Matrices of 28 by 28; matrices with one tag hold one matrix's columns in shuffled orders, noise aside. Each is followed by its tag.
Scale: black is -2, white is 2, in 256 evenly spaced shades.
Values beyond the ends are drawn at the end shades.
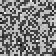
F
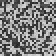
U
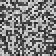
F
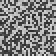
F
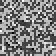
F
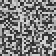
F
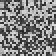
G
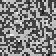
U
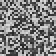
F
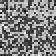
G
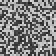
F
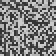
F
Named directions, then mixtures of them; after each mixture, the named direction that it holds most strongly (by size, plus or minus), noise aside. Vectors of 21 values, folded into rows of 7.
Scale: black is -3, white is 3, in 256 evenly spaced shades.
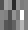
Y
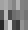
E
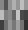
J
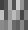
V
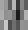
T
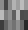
J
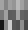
E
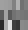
E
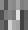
T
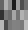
J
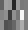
Y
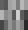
J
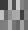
V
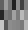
J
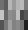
J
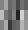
T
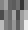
J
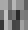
E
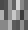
V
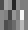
Y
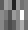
Y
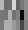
Y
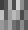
V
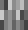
J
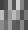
V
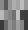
J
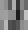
T
